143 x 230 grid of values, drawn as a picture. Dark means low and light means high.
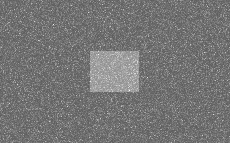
In the centre lies a patch that is higher than the rest. The centre is the ninth with the highest average. There are no regular stripes. The values are skewed, with a long tail toward high values.
